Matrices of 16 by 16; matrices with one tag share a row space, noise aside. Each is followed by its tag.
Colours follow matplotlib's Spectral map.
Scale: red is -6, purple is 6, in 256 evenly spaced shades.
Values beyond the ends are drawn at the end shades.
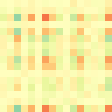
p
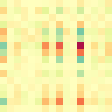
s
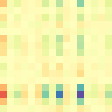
s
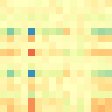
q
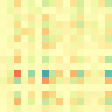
p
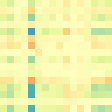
q
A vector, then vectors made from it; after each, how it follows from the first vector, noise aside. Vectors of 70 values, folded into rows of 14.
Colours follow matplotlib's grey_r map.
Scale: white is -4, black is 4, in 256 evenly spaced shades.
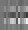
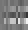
copied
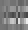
copied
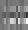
copied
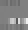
partly zeroed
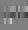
partly zeroed
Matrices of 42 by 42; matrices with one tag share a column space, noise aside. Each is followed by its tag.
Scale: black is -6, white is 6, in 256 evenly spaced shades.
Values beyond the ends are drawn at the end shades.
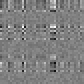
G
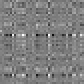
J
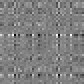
J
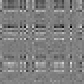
G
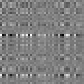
J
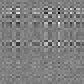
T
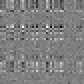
G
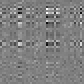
T
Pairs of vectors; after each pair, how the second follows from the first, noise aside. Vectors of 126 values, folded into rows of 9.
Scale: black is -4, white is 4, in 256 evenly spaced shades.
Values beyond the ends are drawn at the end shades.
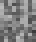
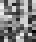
scaled up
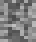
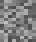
shuffled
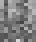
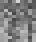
reversed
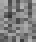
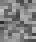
shuffled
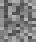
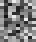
scaled up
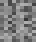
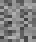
reversed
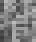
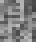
reversed
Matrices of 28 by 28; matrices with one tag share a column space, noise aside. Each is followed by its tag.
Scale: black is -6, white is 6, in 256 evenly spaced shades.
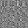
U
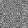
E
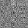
U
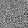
E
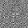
E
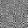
E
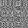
U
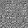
E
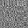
U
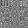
U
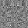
U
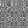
U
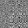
E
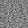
E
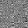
E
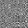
E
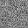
U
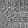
U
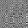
E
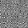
E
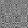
E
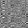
E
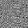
E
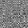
E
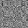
U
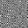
E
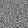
E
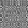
U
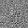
E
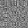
U
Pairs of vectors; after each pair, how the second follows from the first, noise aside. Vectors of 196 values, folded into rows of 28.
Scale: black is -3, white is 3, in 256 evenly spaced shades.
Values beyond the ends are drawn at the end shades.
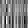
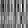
reversed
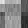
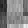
reversed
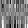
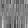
shrunk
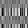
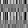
reversed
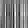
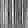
reversed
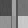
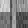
reversed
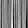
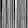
reversed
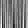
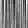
reversed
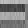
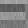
shrunk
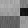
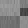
shrunk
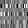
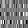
reversed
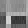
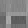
shrunk
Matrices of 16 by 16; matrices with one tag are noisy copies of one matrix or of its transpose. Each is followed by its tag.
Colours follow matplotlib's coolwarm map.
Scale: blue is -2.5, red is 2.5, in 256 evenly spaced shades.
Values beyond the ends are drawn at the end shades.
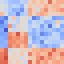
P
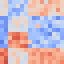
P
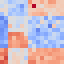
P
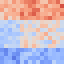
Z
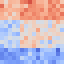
Z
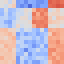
P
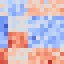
P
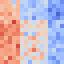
Z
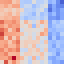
Z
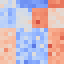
P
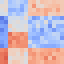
P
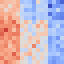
Z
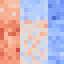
Z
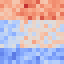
Z
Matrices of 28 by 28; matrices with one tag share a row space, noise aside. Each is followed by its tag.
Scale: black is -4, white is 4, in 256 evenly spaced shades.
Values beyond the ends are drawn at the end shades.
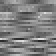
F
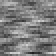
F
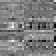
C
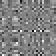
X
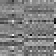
C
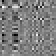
X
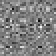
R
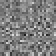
R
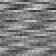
F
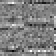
C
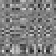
R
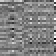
C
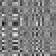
X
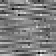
F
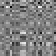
R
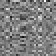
R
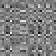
R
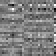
C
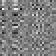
X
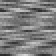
F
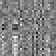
X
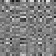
R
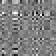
X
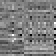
C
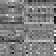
C
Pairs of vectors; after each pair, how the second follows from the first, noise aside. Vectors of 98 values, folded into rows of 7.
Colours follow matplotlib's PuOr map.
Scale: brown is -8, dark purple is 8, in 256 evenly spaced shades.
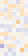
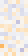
negated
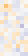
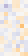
negated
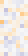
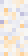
negated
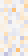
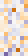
scaled up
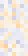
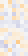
negated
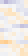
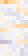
negated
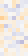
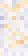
negated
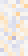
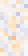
negated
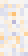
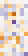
scaled up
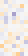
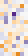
scaled up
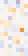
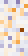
scaled up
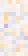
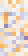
scaled up
